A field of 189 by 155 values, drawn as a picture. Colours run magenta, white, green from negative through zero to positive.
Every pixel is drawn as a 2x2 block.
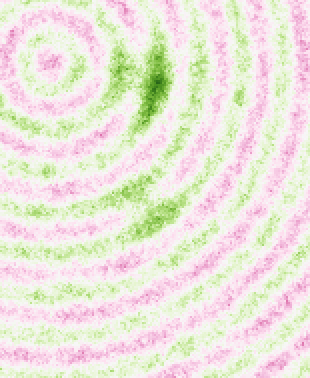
Lone odd cells: none. Slope: none. Odd rows or columns: none. Bumps: two. Rings: centred on the top left. Ninth with the highest average: top middle.
